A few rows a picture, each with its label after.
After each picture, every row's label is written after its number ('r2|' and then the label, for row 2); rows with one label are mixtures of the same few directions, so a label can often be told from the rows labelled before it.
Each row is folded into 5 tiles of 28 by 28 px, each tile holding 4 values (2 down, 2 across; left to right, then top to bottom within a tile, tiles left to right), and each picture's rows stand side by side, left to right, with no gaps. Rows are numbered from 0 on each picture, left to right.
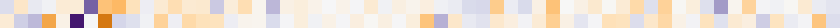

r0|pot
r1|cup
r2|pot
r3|cup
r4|pot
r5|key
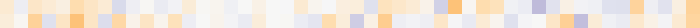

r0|pot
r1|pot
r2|pot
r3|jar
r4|cup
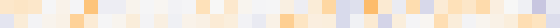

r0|pot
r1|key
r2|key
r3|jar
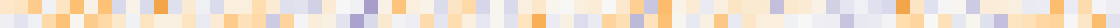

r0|pot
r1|jar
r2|pot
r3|key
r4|pot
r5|cup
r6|key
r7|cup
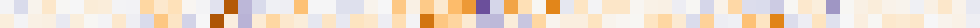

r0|key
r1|pot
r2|jar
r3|key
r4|jar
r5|cup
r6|cup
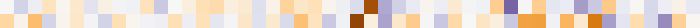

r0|pot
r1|jar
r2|pot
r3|key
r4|pot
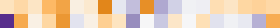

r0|cup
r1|jar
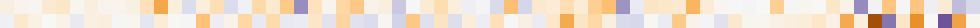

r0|cup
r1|key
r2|jar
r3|pot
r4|key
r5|cup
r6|pot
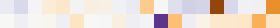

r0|key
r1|cup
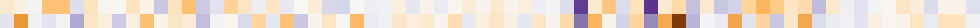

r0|cup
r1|key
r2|cup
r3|pot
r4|key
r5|jar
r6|key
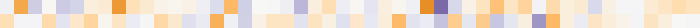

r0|jar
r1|pot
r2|key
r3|jar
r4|jar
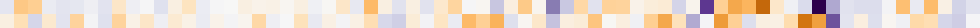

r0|jar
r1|key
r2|key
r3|cup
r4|jar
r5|jar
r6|key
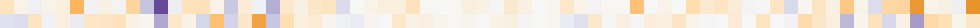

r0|cup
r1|key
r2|key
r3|key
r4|cup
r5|key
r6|cup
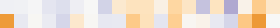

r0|cup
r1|key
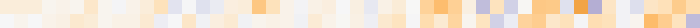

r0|pot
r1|jar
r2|key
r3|key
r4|jar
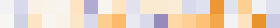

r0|key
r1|cup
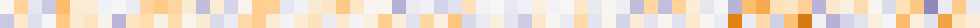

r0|key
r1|key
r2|jar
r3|pot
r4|pot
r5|jar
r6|key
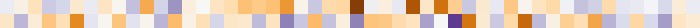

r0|cup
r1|jar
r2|cup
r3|pot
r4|pot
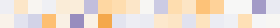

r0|pot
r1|jar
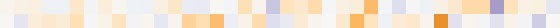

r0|cup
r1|cup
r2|pot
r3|cup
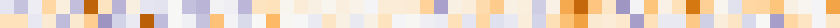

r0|key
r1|cup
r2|pot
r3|jar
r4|key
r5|cup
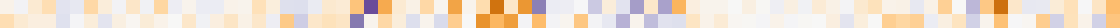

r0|key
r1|jar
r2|pot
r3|pot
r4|pot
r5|pot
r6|cup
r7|key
